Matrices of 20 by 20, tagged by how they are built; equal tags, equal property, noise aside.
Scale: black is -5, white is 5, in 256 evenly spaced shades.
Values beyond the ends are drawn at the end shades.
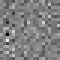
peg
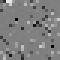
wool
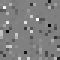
wool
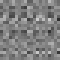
peg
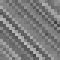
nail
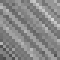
nail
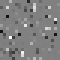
wool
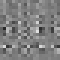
peg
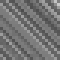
nail
